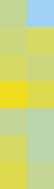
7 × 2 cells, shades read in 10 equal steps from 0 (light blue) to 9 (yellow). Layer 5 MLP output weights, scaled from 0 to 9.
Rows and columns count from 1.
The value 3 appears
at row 5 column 2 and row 6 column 2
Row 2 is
5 6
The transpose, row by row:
4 5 6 9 4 6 7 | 0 6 5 7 3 3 4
